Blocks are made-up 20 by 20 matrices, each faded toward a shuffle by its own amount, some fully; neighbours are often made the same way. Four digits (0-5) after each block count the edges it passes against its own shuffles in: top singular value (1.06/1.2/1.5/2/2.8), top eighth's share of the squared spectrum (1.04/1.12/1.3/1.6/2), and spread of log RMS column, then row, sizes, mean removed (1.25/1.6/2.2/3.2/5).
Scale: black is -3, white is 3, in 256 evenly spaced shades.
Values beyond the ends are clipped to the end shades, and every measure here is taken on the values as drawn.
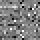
2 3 1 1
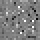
0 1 1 0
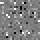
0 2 0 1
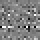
2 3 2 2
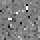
0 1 0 0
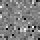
1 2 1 1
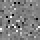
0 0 0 0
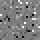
0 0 0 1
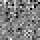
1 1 0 1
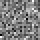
0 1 0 0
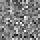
2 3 1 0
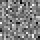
0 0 0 0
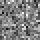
1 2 1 1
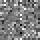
2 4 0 0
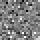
0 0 0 0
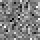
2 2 0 0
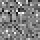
2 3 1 1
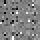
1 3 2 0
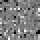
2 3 1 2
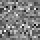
0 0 0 2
